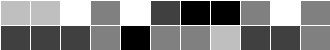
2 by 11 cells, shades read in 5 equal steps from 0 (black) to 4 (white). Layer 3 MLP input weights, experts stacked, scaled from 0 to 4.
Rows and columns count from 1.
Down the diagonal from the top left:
3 1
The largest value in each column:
3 3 4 2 4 2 2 3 2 4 2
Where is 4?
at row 1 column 3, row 1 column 5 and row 1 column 10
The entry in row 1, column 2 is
3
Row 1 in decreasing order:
4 4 4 3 3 2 2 2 1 0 0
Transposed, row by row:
3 1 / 3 1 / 4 1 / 2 2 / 4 0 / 1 2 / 0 2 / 0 3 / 2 1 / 4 1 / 2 2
